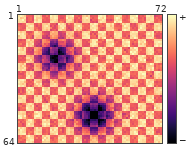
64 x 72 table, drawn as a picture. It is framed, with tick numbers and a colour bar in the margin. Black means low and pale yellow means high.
Slope: none. Ninth with the lowest average: bottom middle. Average level on the scale: 70%. Odd rows or columns: none. Dips: two.
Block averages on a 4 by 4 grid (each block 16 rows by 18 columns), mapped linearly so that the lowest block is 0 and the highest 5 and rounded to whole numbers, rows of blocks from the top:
4 4 5 5
2 0 5 5
5 3 2 5
5 2 0 5
